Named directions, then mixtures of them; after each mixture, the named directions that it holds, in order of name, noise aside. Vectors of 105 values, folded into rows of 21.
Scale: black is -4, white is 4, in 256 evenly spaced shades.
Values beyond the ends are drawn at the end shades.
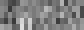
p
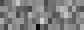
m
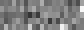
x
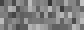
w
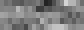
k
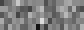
m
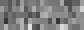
p, x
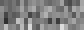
p, x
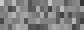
w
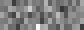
m, w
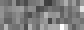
k, x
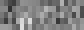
p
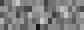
m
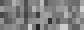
m, x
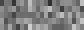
p, w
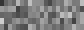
m, w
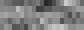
k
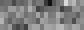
k, w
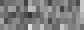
w, x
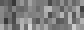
p, w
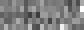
x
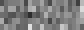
w, x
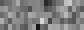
k, m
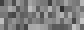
w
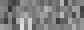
p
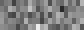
m, w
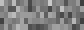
w
